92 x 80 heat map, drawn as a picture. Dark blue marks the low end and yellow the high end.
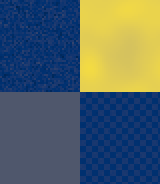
The table splits into 2 rows of 2 panels. Panel 1,1: very low, fine-grained, faint in contrast. Panel 1,2: very high, smooth, faint in contrast. Panel 2,1: low, flat. Panel 2,2: very low, checkered, faint in contrast.
